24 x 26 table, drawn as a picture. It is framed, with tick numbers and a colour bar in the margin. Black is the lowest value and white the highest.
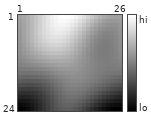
Ninth with the highest average: top middle. Slope: up to the top. Calmest part: middle right.
